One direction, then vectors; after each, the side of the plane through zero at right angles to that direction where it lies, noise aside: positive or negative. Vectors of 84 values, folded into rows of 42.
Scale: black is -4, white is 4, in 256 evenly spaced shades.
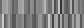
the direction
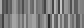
negative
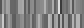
positive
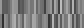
negative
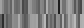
negative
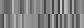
negative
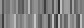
negative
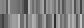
negative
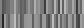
negative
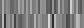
positive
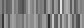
negative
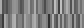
negative
